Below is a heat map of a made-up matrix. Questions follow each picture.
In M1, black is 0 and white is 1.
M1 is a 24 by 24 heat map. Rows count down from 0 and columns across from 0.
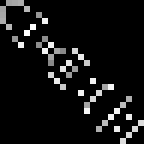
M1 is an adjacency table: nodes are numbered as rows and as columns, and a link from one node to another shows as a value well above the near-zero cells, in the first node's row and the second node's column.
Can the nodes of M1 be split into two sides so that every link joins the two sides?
no
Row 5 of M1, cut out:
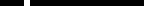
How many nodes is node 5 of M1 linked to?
1
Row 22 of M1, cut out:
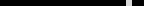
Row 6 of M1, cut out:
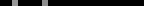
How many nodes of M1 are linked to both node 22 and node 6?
0
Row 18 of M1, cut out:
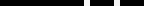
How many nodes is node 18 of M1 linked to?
2
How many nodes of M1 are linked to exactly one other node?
3
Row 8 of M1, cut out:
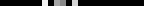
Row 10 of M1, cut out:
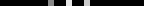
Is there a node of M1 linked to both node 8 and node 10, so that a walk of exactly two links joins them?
no
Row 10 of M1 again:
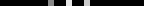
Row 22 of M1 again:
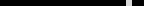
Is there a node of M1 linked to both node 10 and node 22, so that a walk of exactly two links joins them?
no
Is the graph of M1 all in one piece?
yes
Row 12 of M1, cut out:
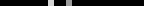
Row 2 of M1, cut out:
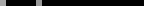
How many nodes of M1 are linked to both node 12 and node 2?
0
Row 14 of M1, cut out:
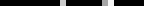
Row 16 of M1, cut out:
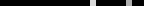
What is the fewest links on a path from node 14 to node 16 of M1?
4
